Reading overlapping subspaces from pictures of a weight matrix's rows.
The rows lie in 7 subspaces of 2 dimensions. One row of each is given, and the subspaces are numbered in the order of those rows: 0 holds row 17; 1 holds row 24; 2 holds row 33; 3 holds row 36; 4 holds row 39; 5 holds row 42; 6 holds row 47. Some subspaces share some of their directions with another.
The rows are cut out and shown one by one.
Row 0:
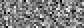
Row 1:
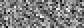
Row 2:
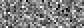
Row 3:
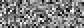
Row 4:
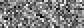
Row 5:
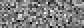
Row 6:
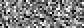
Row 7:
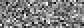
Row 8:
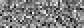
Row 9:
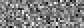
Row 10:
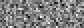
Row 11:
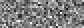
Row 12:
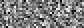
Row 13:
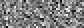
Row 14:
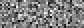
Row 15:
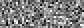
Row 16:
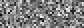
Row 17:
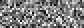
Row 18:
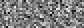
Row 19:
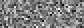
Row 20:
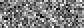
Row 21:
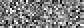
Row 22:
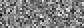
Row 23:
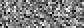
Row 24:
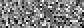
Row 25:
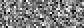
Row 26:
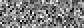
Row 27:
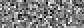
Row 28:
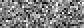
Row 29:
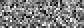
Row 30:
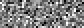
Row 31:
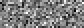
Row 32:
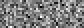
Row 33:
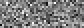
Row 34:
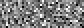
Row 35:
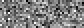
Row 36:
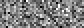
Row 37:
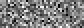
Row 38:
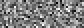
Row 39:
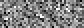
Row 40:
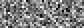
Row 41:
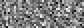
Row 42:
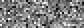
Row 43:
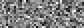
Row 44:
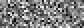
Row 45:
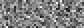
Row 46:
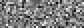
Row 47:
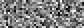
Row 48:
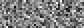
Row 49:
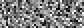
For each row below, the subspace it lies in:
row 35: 5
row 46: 4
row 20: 4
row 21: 1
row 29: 0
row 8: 0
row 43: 4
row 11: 6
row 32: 2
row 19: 3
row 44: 3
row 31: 4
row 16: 0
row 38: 3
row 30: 4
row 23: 2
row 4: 4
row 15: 1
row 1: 4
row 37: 3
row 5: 6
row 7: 2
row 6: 2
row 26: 0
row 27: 6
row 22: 0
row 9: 2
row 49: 1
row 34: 1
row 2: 3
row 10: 2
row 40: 3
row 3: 0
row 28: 5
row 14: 6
